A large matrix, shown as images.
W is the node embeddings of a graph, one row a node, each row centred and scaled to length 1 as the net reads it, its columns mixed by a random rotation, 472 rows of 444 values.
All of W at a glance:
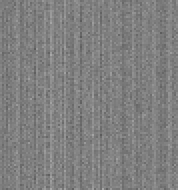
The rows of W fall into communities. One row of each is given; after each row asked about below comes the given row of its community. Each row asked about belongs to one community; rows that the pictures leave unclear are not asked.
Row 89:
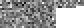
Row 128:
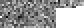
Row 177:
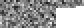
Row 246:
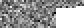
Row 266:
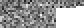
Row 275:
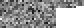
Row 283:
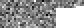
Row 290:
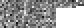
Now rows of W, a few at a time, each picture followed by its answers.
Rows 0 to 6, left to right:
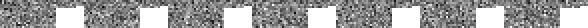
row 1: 266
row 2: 283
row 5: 89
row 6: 283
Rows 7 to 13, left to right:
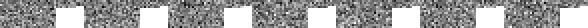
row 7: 177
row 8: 283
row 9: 89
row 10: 266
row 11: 283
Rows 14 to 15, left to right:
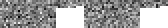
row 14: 128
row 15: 290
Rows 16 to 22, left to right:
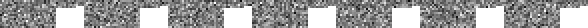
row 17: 266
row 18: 290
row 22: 246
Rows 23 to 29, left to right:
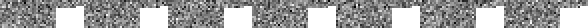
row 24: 290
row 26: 177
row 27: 275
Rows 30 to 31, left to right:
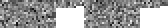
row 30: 290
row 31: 266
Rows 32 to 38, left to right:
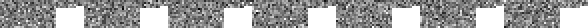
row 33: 290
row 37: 283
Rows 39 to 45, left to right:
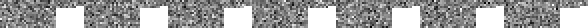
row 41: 177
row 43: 275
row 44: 177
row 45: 275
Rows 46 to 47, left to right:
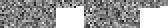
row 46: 283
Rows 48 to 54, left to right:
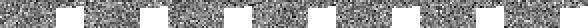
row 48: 290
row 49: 246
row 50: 290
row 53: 266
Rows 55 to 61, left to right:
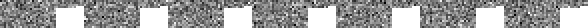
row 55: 89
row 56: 275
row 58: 266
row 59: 177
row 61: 290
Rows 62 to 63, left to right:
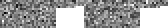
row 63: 266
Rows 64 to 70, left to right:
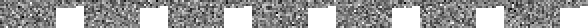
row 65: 290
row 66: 246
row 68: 177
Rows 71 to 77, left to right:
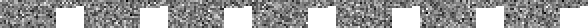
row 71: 266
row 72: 283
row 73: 177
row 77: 283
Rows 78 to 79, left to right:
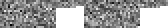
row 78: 246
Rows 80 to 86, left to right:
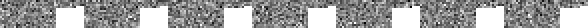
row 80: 290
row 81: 177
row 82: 275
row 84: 290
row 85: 290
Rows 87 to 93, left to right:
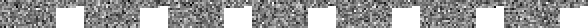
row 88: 283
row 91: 177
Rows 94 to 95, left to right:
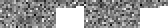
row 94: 290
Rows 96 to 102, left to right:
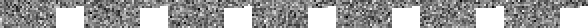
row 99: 275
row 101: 128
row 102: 177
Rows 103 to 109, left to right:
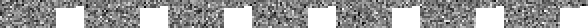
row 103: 275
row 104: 266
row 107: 128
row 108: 290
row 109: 177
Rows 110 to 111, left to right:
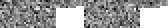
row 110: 246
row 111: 275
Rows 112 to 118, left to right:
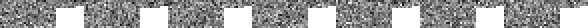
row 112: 283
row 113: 275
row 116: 246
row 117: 266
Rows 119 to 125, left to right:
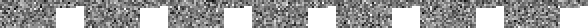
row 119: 246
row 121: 246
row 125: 177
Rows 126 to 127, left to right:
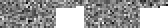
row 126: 177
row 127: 290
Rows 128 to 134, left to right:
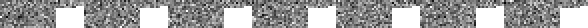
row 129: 290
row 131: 177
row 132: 177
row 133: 128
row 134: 128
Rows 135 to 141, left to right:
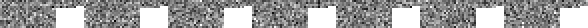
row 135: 266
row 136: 290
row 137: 177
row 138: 275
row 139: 290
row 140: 275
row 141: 283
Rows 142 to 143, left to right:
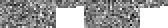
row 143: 266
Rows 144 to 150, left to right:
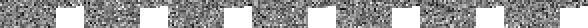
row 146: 290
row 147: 266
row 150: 290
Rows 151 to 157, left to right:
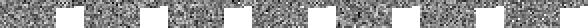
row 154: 266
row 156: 283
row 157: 290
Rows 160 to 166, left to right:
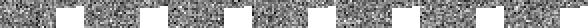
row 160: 89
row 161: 266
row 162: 275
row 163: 128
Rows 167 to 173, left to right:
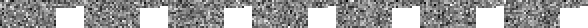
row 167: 275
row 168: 266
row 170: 275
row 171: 246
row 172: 128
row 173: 246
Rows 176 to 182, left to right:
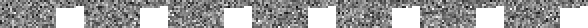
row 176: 266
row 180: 246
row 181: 283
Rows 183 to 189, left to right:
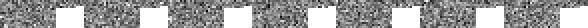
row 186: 246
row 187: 246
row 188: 275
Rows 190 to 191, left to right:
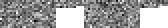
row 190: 246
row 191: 89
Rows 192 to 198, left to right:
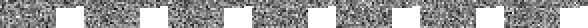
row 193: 290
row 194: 290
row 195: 89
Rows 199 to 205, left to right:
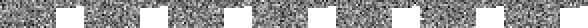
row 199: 89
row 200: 89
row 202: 177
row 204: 290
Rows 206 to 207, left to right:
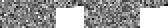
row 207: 266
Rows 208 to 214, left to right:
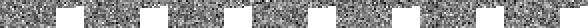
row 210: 128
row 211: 246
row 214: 275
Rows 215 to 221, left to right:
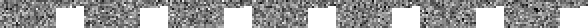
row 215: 290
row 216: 177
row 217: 89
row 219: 290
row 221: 275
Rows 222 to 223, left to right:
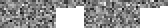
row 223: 275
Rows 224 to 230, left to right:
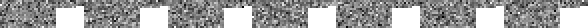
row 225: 177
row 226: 89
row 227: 128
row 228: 266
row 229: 128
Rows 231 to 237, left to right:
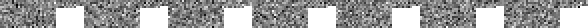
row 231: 89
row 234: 266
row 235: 266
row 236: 283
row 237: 275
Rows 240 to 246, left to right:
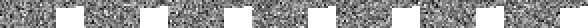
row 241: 266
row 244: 266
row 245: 246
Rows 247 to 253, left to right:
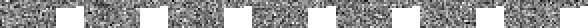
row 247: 275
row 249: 89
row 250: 266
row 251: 266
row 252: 275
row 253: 290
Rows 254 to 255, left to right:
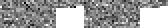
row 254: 89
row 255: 177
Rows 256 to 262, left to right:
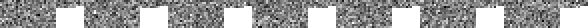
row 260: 283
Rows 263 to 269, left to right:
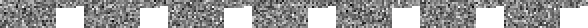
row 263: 89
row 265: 89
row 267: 128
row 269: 275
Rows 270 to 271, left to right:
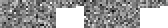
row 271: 275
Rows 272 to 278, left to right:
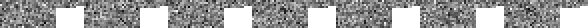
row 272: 275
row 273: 246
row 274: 246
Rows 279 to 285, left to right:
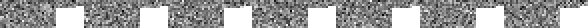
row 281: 89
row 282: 283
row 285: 266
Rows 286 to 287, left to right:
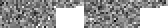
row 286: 128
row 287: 177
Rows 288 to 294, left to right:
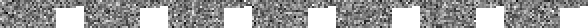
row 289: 246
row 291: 290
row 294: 266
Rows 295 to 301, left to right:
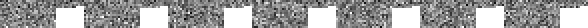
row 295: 283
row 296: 275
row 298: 275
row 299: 266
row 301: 246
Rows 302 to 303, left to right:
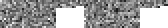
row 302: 290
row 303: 290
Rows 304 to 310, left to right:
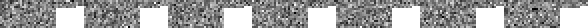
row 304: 275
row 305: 128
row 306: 266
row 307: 246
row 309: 128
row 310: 275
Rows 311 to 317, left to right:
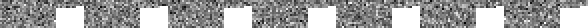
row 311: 246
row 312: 246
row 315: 128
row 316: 275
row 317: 275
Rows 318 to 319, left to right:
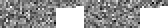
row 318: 128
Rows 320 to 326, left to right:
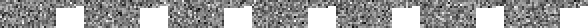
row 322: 89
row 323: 290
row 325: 266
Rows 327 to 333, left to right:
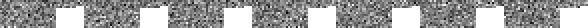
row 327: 246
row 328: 283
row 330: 128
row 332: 177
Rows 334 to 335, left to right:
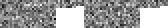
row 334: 266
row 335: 266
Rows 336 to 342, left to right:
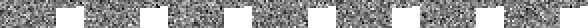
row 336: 275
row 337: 290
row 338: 275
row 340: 246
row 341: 283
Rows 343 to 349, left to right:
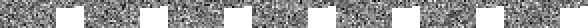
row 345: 283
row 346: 275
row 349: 246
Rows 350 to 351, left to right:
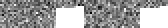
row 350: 177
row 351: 246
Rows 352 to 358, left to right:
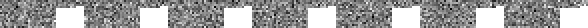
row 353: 266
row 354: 275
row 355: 246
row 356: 266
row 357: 290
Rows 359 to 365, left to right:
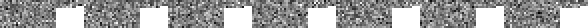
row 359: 290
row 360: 290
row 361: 128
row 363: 128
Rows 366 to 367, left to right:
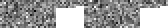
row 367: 275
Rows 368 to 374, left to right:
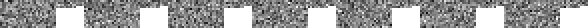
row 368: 275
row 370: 275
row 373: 275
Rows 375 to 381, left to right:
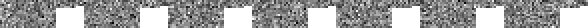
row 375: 290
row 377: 283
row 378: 275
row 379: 266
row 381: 266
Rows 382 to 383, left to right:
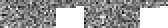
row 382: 283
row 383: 283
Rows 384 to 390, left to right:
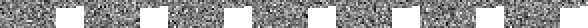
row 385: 246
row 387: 177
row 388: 275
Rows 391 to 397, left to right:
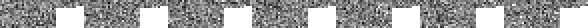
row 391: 275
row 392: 283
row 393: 177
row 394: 89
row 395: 283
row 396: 128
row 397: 283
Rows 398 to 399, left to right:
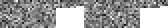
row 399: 266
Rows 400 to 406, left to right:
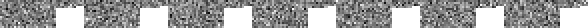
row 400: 290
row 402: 283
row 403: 275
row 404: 266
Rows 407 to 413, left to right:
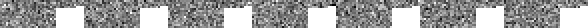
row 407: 283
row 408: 89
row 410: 275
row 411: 275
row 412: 290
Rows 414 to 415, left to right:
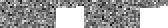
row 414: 177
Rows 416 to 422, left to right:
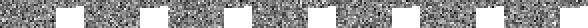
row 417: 266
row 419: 128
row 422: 177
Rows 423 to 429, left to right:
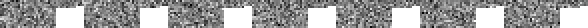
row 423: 275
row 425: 89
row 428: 246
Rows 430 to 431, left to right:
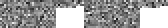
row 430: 290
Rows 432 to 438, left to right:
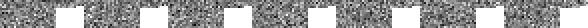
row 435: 266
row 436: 128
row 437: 128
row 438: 128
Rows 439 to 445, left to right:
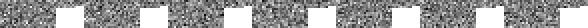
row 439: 177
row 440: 266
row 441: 177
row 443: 290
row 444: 290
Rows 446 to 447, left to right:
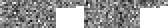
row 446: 266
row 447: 246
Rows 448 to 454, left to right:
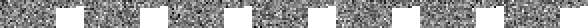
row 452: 290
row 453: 266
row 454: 177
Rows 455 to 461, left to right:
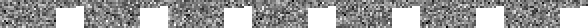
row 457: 290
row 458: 128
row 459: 266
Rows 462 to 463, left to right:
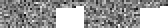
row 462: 290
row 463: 283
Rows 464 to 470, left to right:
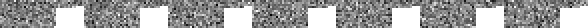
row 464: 177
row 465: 266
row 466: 290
